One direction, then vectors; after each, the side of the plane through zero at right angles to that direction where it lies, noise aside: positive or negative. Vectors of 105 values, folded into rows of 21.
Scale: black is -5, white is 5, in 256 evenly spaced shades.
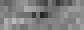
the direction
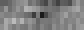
positive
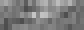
negative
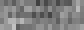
positive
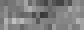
positive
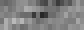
positive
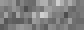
negative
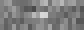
negative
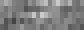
negative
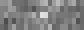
negative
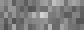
negative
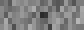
positive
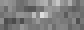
negative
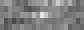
negative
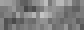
negative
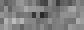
positive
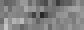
positive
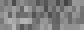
positive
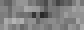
positive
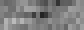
positive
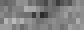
positive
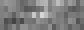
negative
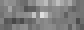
negative
